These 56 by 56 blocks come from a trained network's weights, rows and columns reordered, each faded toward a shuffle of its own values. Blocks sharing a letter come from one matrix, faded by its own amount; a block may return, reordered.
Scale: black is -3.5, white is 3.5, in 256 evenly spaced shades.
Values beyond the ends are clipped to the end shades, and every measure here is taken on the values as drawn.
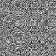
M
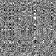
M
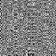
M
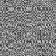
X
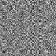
M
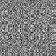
X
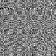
X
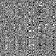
M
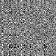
M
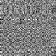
X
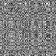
X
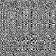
M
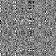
M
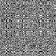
M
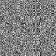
M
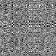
M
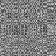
X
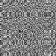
X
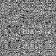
M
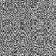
M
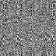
M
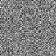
M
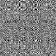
M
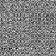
X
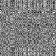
X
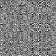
M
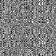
M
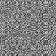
X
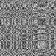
X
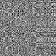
M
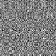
X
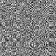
M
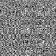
M
